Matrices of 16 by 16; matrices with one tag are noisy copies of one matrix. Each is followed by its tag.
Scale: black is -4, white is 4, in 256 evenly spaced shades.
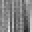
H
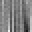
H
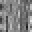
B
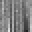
H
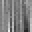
H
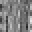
B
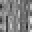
B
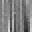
H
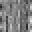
B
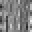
B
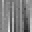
H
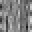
B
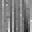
H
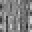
B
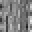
B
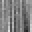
H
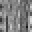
B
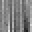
H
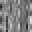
B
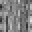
B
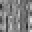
B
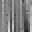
H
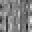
B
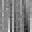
H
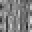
B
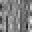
B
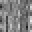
B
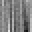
H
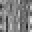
B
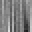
H
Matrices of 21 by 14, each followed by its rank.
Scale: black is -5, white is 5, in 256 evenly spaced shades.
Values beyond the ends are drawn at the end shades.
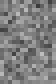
full rank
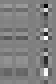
one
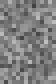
full rank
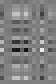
one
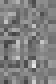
three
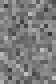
full rank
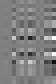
one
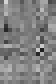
three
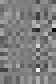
three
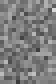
full rank
